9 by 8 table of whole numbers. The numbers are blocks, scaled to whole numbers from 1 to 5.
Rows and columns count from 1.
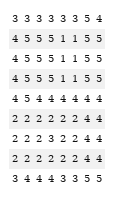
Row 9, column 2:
4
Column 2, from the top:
3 5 5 5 5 2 2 2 4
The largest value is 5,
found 19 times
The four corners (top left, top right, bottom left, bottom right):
3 4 3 5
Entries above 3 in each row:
2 6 6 6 8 2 2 2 5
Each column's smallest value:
2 2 2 2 1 1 4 4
